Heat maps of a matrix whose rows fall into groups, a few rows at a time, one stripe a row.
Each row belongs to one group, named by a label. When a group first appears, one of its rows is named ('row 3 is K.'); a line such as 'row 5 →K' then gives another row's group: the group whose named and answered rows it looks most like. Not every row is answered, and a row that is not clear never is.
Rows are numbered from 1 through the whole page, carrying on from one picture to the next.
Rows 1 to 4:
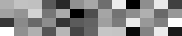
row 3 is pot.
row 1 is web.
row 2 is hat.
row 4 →web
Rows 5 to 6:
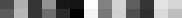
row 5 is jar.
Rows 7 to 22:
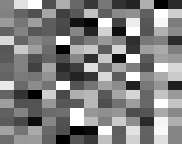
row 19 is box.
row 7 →hat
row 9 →pot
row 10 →pot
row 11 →web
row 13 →pot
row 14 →jar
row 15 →pot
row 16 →web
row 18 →jar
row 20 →box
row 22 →pot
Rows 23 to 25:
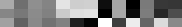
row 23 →web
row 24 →web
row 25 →pot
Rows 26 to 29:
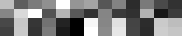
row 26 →web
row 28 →jar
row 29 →jar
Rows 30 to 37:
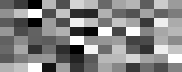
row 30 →box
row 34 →box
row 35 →jar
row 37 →hat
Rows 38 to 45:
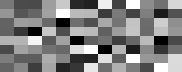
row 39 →web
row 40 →pot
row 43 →web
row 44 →pot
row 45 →jar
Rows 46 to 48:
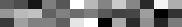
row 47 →hat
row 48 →web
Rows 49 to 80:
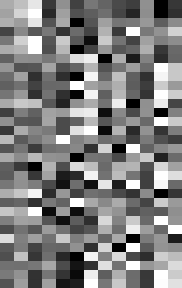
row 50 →hat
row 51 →hat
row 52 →pot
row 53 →hat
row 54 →hat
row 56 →jar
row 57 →jar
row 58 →box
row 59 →jar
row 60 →web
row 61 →web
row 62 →jar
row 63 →web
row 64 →web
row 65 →pot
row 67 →box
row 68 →jar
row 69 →pot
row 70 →hat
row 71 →box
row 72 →hat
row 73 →pot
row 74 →pot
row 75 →web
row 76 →pot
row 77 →jar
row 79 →jar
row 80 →jar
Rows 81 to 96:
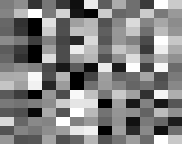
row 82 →hat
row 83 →box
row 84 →box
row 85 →jar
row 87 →box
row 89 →hat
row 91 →box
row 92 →web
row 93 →box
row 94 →web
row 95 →web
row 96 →jar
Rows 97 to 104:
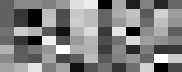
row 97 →web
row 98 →box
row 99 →box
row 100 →web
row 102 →web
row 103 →jar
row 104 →hat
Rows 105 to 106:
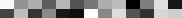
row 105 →web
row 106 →jar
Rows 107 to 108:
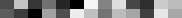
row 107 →jar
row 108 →box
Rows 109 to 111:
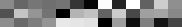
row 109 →pot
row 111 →web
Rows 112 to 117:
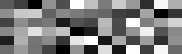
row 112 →box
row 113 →hat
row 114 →pot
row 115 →hat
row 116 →web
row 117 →pot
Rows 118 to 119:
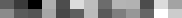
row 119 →jar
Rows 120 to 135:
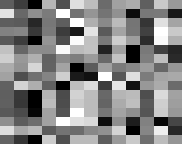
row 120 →box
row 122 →box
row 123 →jar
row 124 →box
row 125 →web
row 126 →web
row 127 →hat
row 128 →pot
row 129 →web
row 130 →box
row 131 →box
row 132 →box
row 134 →web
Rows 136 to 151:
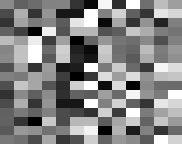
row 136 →pot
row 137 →jar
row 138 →web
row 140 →hat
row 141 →hat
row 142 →hat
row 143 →jar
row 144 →pot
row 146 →pot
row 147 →jar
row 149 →box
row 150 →web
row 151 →jar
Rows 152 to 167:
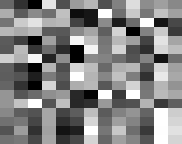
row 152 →box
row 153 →pot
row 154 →hat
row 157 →jar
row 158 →hat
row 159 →box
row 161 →box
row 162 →pot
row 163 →hat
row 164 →jar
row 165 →jar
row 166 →jar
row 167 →jar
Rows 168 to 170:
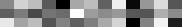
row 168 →web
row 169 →box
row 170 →web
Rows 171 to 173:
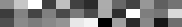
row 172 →pot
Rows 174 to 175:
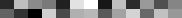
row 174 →web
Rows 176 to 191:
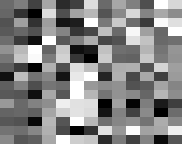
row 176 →jar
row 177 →box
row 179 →pot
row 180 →box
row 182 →hat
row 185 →box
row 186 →box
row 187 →web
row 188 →web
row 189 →box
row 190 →pot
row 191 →web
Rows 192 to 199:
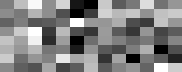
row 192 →hat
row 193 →pot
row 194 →box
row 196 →hat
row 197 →hat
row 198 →web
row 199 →jar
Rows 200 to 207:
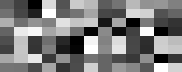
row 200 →box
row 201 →box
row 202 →web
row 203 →hat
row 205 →jar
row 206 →hat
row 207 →jar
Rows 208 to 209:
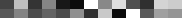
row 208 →jar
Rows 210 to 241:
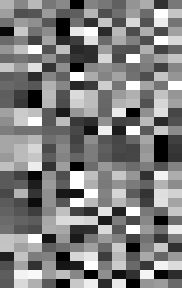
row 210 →hat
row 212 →pot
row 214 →jar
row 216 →pot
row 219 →pot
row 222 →web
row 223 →hat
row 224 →pot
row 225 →hat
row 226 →hat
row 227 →hat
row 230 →box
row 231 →jar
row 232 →box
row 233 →pot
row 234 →web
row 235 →pot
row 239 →jar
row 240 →hat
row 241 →web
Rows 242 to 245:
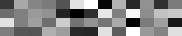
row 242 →web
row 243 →pot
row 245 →pot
